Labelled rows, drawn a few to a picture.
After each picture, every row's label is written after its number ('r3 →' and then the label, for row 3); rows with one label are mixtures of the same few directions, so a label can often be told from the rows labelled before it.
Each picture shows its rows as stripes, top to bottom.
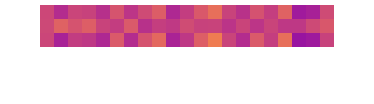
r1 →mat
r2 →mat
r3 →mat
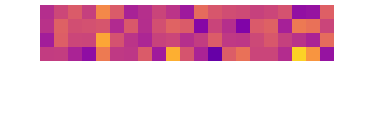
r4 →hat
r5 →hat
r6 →hat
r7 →mat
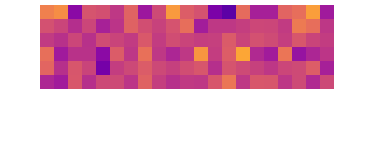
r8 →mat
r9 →hat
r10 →mat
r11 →hat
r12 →hat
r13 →mat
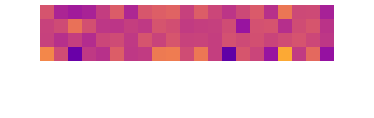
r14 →mat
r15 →hat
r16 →mat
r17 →mat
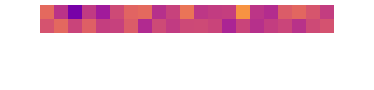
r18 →hat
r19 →mat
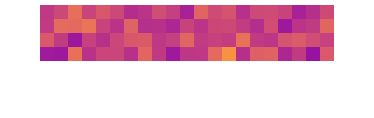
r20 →hat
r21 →mat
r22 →hat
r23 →mat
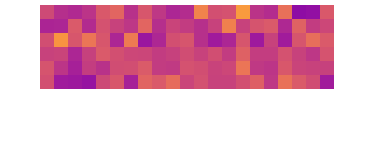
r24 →hat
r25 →mat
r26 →mat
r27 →hat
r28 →hat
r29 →mat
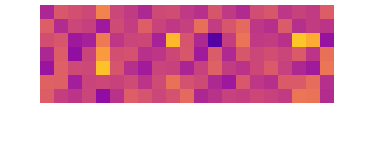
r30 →hat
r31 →hat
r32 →mat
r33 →hat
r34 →hat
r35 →mat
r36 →hat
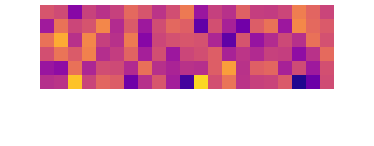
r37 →hat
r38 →hat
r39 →mat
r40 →mat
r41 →mat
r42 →hat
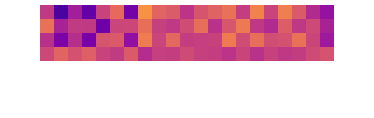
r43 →mat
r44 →hat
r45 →mat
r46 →mat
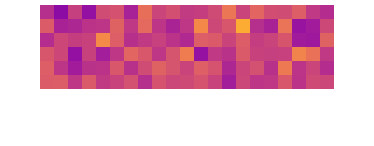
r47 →mat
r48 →hat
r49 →hat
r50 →hat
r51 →mat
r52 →mat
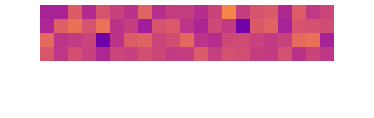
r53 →mat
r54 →hat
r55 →hat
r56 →hat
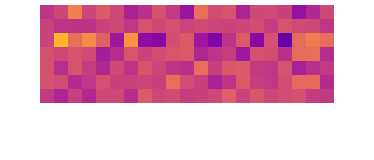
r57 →hat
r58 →mat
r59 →mat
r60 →hat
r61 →hat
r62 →mat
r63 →mat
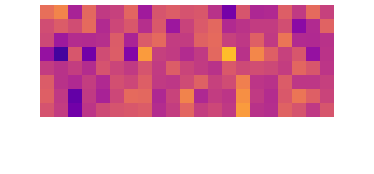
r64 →mat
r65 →mat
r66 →mat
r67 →mat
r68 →mat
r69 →hat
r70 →hat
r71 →hat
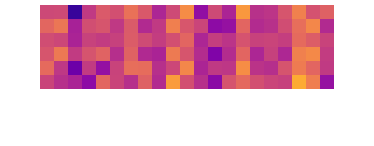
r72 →hat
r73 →mat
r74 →hat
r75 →mat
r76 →hat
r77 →mat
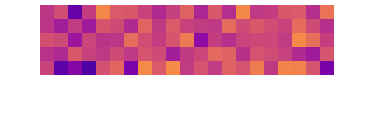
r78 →hat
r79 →mat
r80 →hat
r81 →mat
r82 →mat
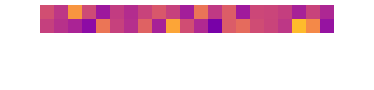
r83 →hat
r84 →mat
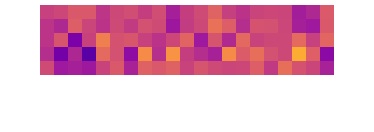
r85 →mat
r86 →mat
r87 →hat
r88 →mat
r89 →mat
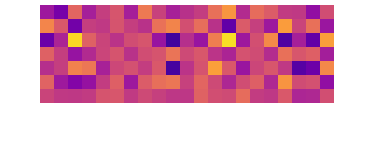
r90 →mat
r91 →mat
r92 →mat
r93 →mat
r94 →mat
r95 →mat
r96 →hat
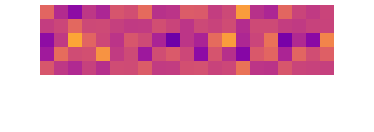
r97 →hat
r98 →hat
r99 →mat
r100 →hat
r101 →hat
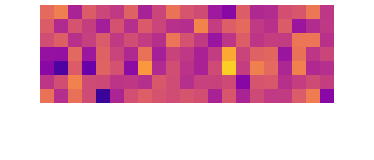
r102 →mat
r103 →hat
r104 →mat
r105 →mat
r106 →mat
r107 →hat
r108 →hat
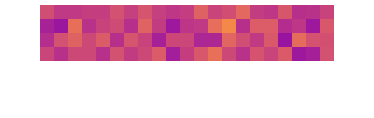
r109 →hat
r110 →mat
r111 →mat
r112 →mat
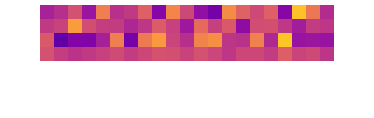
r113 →mat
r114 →hat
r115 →mat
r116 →mat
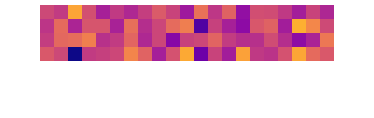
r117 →hat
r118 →hat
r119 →mat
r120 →hat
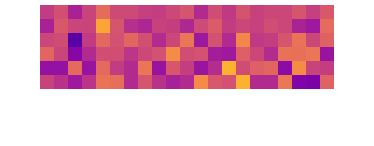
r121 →hat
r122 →hat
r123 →hat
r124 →mat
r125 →mat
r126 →hat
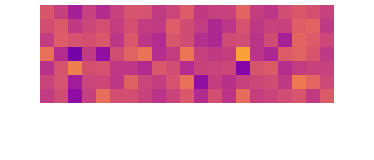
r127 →hat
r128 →mat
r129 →mat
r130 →hat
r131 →hat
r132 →hat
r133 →hat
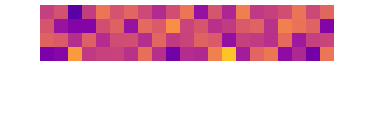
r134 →hat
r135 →mat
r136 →mat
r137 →mat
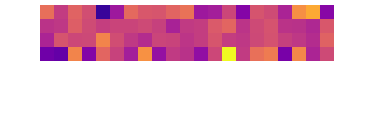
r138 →hat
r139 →mat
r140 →hat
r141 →mat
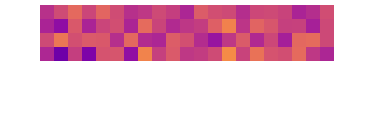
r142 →hat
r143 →mat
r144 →mat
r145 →mat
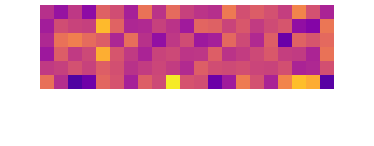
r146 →mat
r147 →hat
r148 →mat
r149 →hat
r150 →hat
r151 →mat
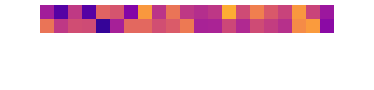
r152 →mat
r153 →hat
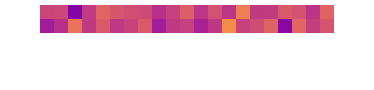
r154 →hat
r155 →mat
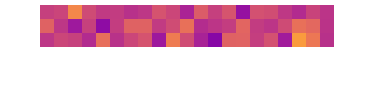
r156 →hat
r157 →hat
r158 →mat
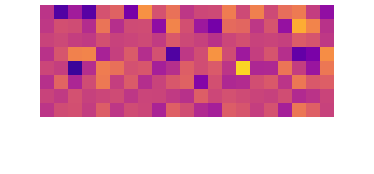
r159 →mat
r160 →mat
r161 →mat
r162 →mat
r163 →hat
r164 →hat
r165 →hat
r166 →mat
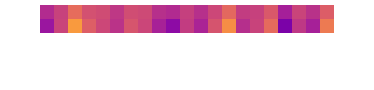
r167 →mat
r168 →mat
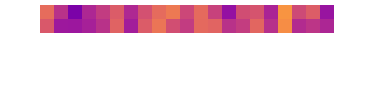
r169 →mat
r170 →mat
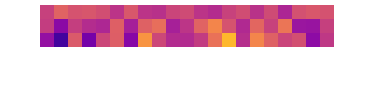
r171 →mat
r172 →mat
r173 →mat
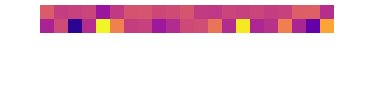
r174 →hat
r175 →hat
